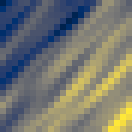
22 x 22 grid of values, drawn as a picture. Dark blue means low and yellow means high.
Grain: diagonal, up to the right. Slope: up to the bottom right. Ninth with the highest average: bottom right. Odd rows or columns: none.
